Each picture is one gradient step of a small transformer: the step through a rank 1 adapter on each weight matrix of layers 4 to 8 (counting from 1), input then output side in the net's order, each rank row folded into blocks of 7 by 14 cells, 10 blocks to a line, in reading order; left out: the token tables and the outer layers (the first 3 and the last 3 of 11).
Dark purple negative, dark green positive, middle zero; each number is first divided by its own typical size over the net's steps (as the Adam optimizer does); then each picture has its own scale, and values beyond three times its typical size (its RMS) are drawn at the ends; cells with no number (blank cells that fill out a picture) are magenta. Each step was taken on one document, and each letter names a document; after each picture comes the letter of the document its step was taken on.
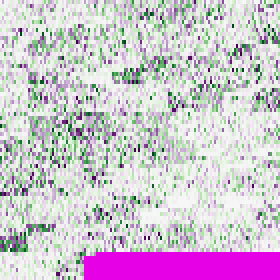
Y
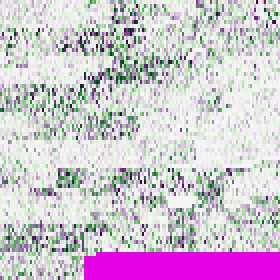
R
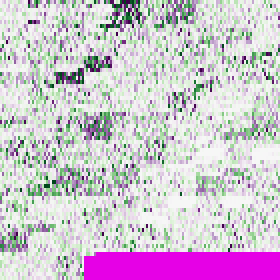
Y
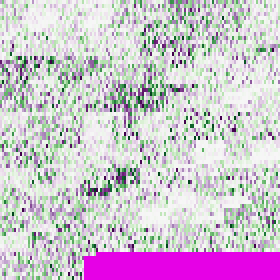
Y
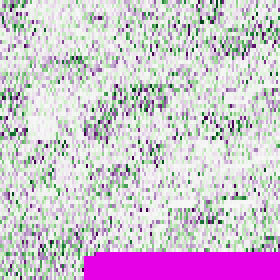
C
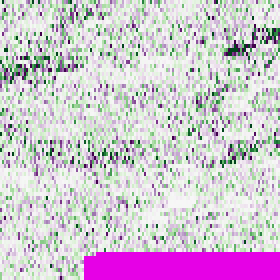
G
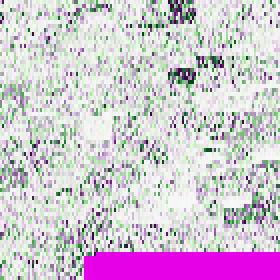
G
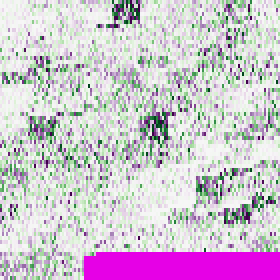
Y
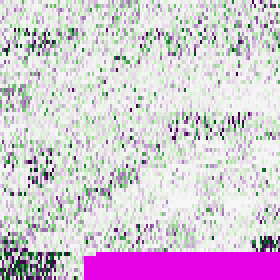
C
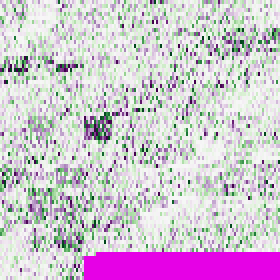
C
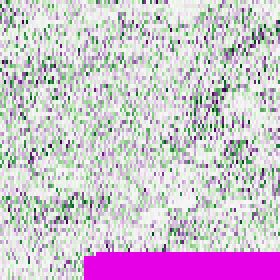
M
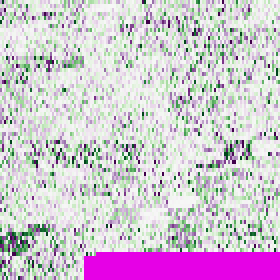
G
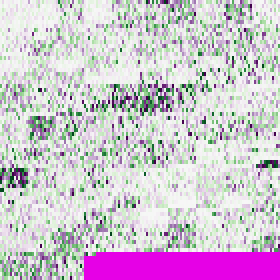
M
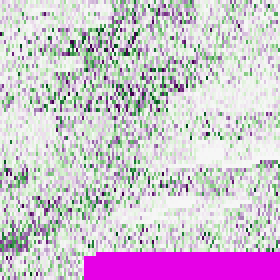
R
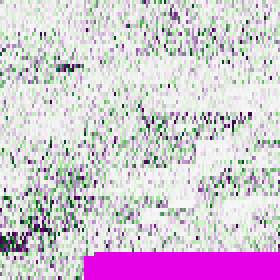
G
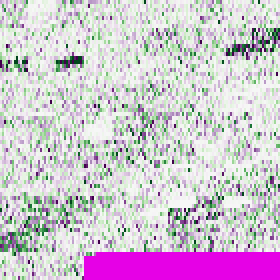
G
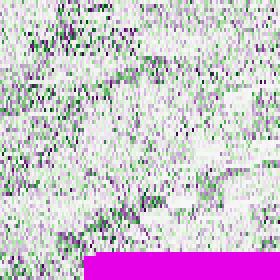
R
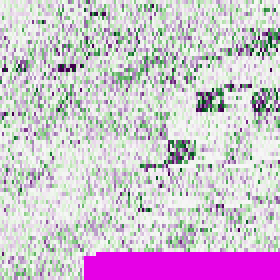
R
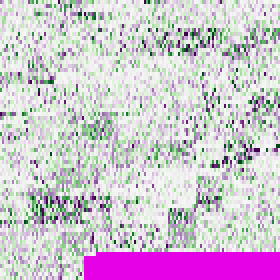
M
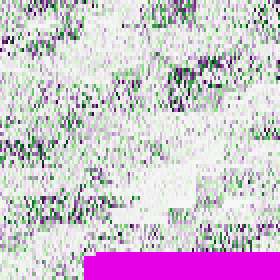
Y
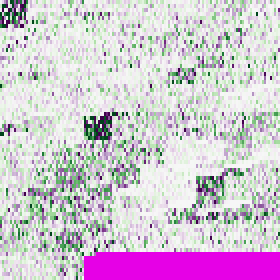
G
